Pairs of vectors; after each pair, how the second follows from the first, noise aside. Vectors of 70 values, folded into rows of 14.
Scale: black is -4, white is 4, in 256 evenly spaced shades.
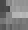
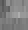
shrunk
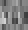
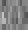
shrunk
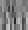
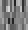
wrapped around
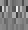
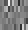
wrapped around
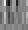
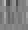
shrunk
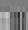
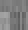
shrunk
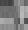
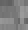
shrunk
